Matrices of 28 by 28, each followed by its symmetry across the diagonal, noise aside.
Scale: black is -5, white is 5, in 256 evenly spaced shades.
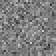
symmetric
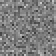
neither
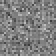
antisymmetric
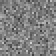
neither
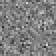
antisymmetric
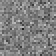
neither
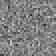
neither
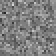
antisymmetric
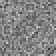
symmetric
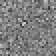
symmetric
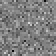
neither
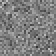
symmetric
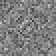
symmetric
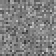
antisymmetric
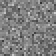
symmetric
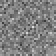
symmetric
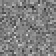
neither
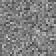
neither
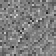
symmetric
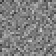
symmetric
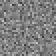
antisymmetric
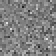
antisymmetric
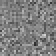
antisymmetric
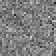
neither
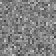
neither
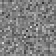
antisymmetric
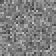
symmetric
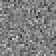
antisymmetric
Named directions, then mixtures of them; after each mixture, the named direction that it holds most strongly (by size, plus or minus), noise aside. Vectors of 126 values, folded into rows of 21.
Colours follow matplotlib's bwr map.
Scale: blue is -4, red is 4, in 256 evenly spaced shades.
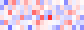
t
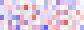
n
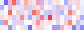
t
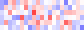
t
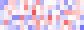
t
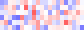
n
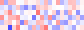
n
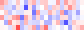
n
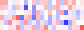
n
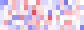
t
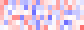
t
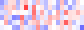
n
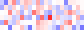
t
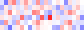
t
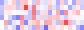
n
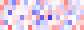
t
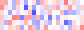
t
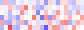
n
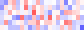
t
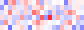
t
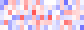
t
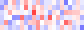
t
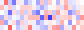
t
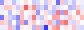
n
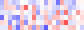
n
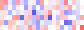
t
